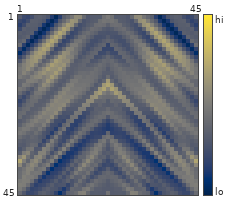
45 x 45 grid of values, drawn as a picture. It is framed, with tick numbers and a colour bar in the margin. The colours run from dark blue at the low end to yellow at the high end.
Slope: none. Odd rows or columns: none. Calmest part: top middle. Mirror symmetry: left to right. Average level on the scale: 40%.
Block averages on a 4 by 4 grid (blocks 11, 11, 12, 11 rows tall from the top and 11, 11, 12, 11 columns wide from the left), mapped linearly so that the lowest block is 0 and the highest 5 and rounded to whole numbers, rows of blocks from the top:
0 2 2 0 | 5 4 4 5 | 2 0 0 2 | 1 1 1 1
